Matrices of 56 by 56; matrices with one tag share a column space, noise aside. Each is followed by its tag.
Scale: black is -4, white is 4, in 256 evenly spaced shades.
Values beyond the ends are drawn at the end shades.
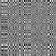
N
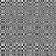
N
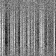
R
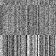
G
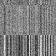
G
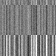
G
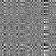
N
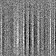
R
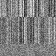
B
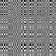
N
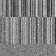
B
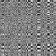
N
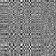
N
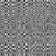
N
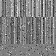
B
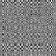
N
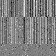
B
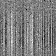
R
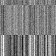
G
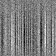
R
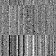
G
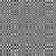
N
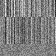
B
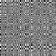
N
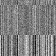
G
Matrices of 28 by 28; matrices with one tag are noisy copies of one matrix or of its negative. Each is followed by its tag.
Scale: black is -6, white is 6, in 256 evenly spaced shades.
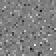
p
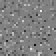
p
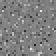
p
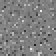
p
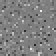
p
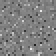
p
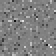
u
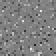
p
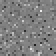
p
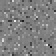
u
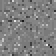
u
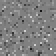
p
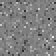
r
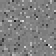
u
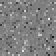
r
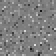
p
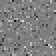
u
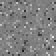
r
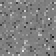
r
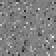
r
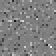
u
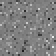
r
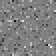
u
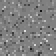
p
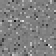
u
